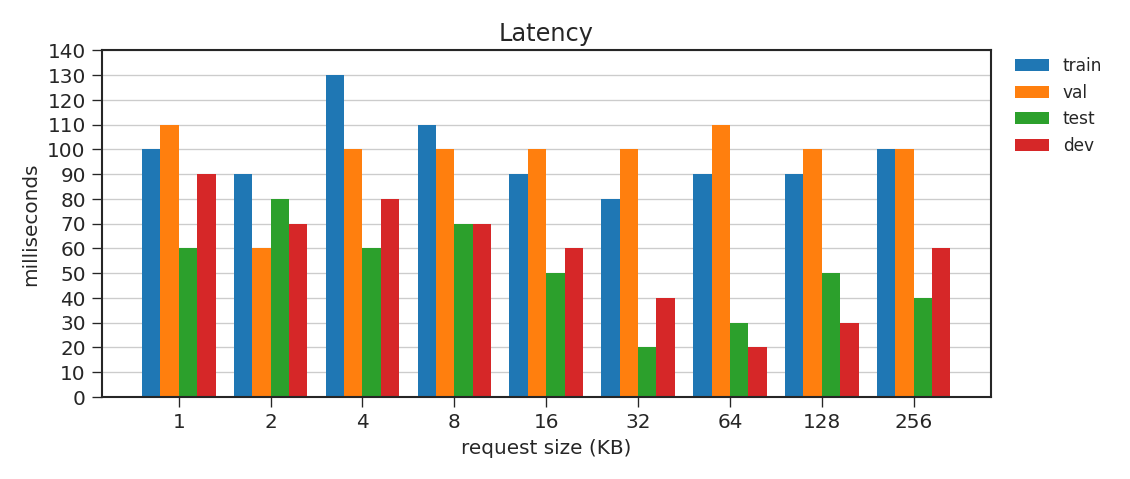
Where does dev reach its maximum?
1
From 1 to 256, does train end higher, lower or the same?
the same
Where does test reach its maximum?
2
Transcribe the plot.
Title: Latency
x-axis: request size (KB), ticks 1 2 4 8 16 32 64 128 256
y-axis: milliseconds, ticks 0 10 20 30 40 50 60 70 80 90 100 110 120 130 140
Legend: train, val, test, dev
Values:
train: 100 90 130 110 90 80 90 90 100
val: 110 60 100 100 100 100 110 100 100
test: 60 80 60 70 50 20 30 50 40
dev: 90 70 80 70 60 40 20 30 60
